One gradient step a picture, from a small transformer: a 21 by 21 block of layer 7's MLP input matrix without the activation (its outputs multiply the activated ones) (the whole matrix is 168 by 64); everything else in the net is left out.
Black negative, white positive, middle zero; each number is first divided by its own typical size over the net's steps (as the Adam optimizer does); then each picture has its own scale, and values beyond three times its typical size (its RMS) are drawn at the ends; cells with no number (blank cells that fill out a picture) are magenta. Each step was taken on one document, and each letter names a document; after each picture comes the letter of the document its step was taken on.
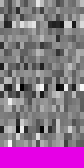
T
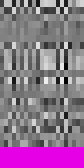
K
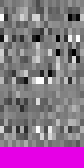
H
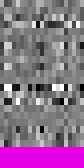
T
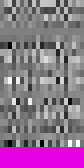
K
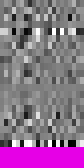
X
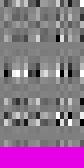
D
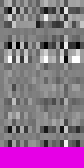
K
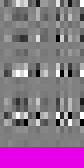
D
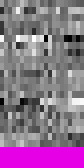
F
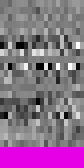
H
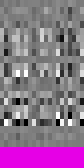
D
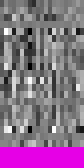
X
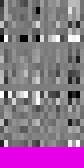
H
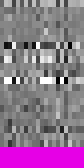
K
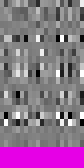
D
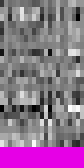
F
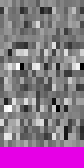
T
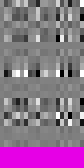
D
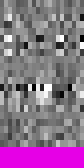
T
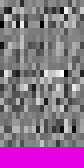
T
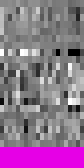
H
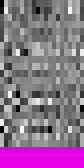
H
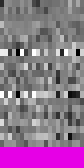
H
